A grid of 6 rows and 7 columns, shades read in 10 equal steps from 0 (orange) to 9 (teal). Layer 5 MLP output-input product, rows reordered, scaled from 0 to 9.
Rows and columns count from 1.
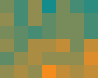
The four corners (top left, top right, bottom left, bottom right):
5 8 4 2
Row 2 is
4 7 4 6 5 5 7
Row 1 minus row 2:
1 0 0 3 0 2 1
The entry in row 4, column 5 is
2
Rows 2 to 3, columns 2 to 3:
7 4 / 6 7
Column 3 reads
4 4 7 3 3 4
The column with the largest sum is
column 2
